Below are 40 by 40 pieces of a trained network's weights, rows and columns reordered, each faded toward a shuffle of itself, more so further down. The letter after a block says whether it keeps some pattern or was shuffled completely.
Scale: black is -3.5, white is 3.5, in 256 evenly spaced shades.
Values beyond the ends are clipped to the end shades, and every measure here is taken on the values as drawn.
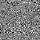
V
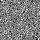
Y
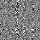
V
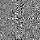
V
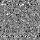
V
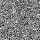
Y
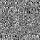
V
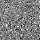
V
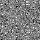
V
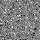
Y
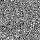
Y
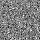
V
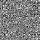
V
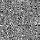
V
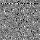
V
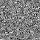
V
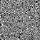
V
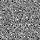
V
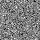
Y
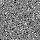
Y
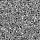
Y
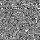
V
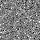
Y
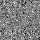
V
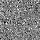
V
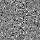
V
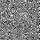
V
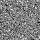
Y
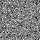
Y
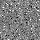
Y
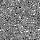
Y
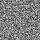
Y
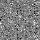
V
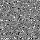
V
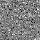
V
